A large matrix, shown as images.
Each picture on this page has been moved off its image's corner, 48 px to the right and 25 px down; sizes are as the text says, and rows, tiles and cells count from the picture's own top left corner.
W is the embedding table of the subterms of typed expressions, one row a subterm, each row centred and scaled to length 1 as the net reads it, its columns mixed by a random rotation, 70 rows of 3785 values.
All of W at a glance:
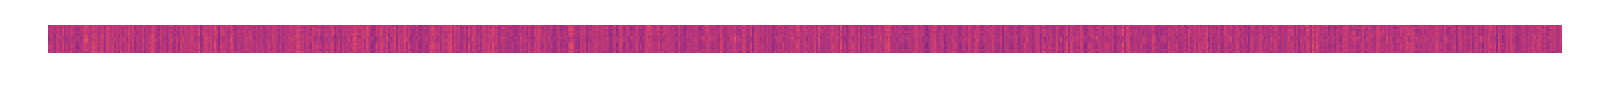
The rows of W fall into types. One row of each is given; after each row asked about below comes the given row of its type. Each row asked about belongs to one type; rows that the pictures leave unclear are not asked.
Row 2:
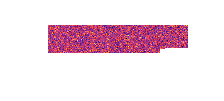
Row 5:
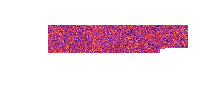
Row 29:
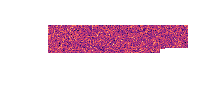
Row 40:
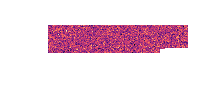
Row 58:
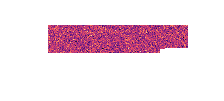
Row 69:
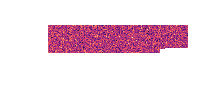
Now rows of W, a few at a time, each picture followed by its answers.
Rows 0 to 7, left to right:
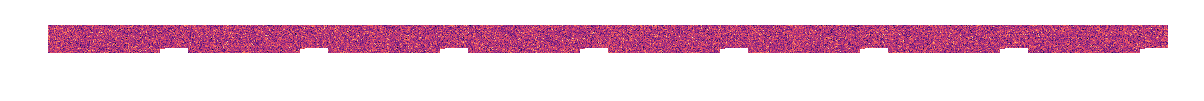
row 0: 29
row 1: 2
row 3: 29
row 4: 69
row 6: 5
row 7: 40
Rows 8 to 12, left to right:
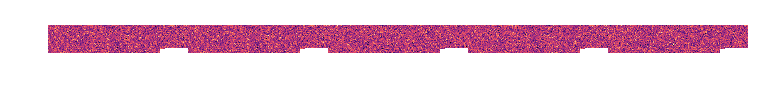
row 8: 2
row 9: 2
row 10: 58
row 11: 2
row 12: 29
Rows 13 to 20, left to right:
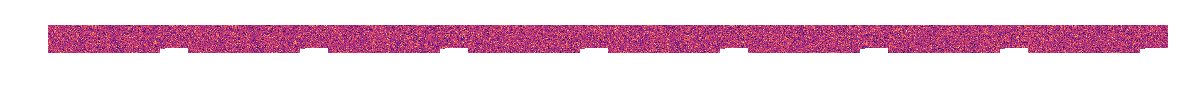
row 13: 2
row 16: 69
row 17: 2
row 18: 69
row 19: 40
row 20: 69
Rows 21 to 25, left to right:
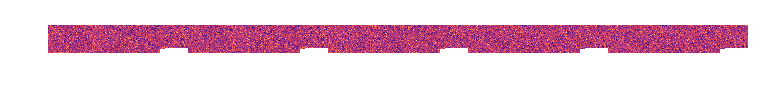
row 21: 5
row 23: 69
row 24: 58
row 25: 58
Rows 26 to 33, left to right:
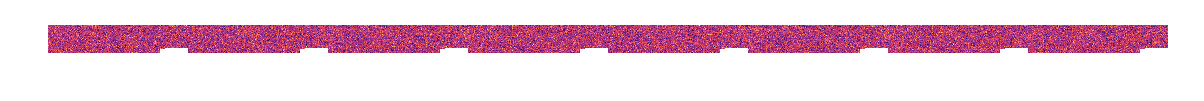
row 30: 5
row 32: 29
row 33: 5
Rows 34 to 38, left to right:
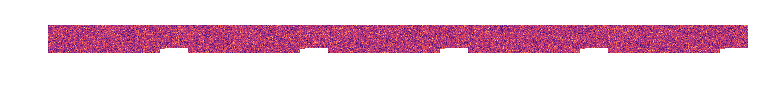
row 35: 5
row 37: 2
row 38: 29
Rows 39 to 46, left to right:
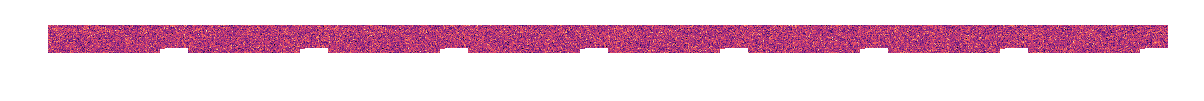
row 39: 58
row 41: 58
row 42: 58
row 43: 29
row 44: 5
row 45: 2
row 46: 5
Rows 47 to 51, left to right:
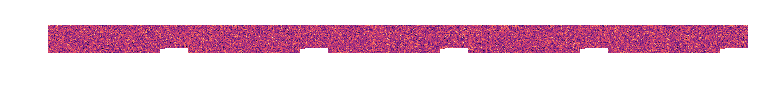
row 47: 58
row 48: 69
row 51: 2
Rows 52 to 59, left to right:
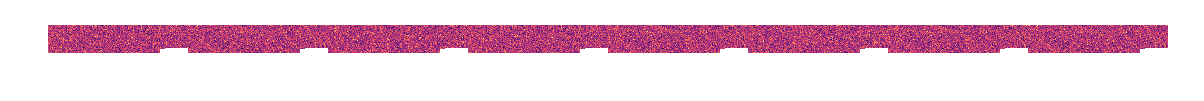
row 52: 69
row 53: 58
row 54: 2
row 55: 69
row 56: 58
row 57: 5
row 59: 58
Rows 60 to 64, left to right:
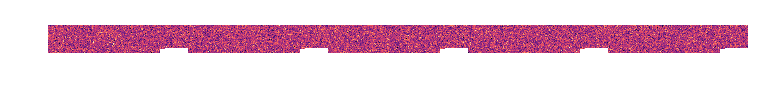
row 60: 29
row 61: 5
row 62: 2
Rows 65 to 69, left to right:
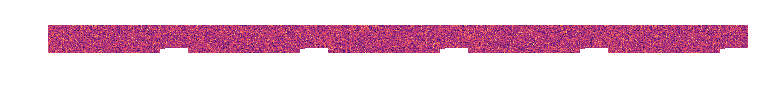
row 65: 69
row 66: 58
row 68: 29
